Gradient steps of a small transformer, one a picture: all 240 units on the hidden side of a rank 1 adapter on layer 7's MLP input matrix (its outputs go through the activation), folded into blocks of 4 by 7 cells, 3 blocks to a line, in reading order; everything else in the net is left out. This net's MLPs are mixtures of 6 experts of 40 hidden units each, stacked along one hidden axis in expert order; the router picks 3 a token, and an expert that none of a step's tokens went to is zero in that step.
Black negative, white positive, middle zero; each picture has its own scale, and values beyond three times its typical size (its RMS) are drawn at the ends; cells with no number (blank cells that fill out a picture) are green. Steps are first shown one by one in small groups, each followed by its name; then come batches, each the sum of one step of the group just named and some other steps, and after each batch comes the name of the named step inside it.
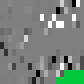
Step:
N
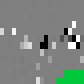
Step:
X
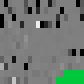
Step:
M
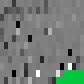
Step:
N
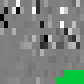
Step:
X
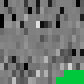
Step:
M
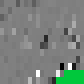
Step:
X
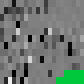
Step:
N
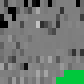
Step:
M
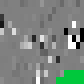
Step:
X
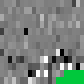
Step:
N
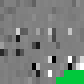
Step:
N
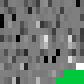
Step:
M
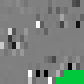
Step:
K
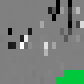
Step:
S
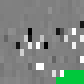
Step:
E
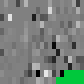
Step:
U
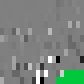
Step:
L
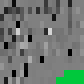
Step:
S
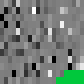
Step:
U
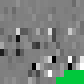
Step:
E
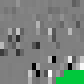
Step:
K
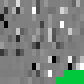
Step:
L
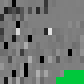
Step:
L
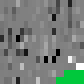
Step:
S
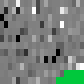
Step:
U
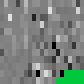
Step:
U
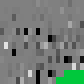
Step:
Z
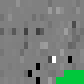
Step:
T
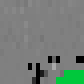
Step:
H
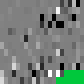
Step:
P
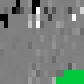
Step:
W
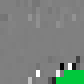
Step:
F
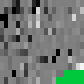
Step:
W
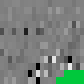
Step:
T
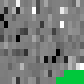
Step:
Z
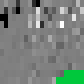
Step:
W
